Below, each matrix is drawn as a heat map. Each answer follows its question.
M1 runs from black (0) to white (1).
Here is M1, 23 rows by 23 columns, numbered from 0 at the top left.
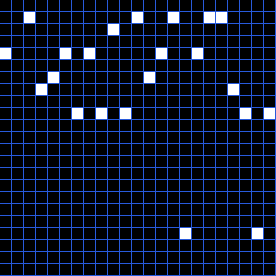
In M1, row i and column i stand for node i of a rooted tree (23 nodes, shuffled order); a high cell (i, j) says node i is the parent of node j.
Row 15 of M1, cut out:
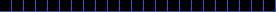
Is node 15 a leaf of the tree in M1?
yes
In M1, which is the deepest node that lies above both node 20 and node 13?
9
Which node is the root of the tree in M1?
1
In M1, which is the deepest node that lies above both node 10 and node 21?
9
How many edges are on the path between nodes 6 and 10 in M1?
2
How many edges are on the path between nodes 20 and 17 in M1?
4
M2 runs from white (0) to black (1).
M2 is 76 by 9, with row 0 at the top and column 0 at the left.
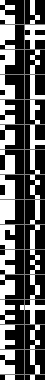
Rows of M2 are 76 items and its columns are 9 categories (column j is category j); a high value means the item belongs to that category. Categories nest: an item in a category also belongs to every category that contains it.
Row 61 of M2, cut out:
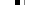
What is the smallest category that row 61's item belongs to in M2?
3
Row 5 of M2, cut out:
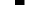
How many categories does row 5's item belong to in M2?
2
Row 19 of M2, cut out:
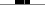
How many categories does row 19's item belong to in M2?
3
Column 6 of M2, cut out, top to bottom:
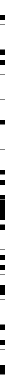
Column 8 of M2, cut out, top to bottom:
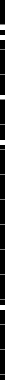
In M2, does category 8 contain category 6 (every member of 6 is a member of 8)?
yes
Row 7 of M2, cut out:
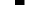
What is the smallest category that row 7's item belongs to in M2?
4
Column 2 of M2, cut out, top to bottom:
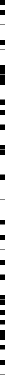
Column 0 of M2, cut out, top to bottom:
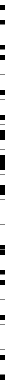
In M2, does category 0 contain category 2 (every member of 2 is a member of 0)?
no
